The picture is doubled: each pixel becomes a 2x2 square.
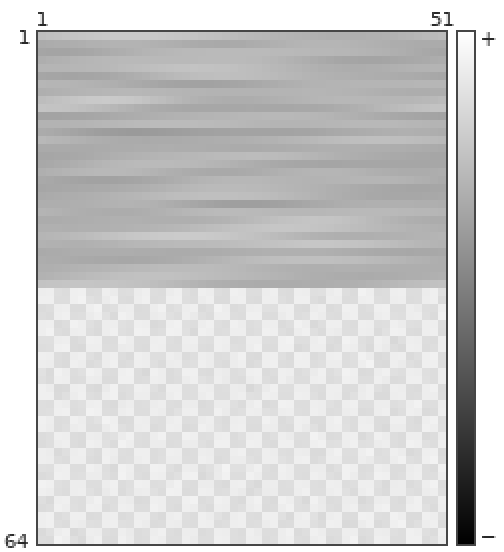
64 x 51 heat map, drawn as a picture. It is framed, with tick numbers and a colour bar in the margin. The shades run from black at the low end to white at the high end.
It is made of 2 by 1 panels. Panel 1,1: high, streaked across, faint in contrast. Panel 2,1: very high, checkered, faint in contrast.
